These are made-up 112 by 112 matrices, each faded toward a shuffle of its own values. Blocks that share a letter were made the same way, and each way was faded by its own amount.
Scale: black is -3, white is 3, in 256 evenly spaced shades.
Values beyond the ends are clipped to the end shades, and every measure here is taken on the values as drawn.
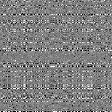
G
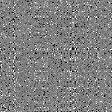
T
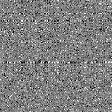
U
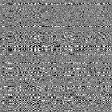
G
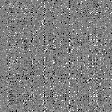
T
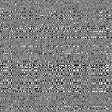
G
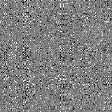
T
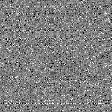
U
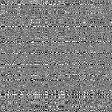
G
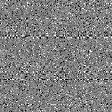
U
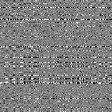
G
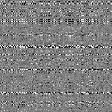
G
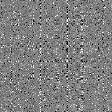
T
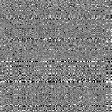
G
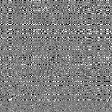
G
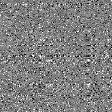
U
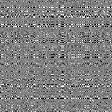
G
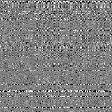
G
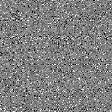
U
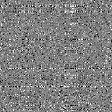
U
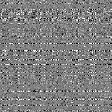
G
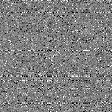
U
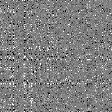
T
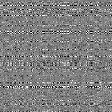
G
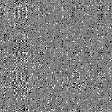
T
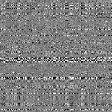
G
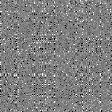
T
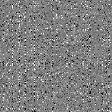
T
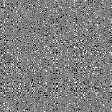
T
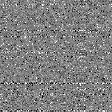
U
